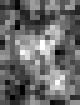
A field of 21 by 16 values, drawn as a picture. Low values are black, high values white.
No row or column stands out. The centre is the ninth with the highest average. The field is mottled with small blotches. The bottom left is the ninth with the lowest average.
